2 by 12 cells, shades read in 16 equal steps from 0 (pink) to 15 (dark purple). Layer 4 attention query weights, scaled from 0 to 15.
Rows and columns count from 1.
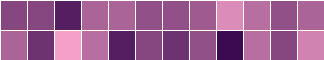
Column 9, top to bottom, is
2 15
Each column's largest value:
9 11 13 6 13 9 11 8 15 5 9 6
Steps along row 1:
same up down same up same down down up up down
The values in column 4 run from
5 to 6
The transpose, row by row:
9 6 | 9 11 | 13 0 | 6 5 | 6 13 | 8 9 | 8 11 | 7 8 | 2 15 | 5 5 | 8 9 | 6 3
